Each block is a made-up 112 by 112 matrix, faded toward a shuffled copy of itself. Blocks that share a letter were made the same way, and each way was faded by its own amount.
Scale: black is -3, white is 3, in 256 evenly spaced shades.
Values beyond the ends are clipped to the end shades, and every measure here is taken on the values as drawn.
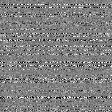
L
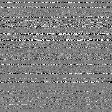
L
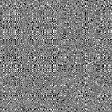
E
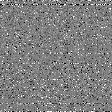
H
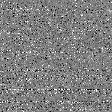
H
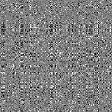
E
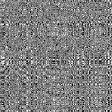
E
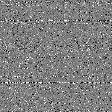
H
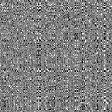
E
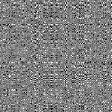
E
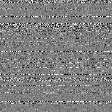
L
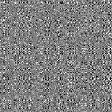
E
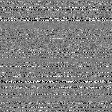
L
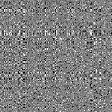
E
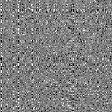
E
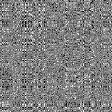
E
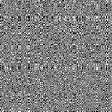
E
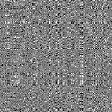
E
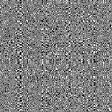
E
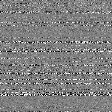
L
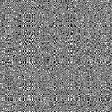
E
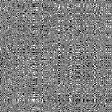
E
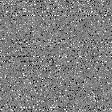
H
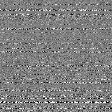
L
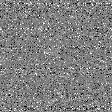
H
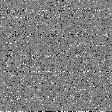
H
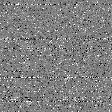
H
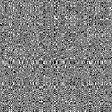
E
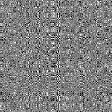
E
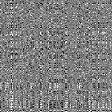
E
